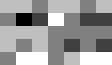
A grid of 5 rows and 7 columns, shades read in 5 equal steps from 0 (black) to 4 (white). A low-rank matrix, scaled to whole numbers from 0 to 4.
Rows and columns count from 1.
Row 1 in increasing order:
2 2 3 3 3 3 3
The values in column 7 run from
1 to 4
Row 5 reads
2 4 4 2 3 4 4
